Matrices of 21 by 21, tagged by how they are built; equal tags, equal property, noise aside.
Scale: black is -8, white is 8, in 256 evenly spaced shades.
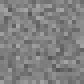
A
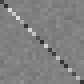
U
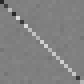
U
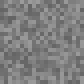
A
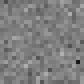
A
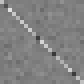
U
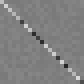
U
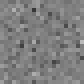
A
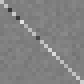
U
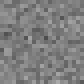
A
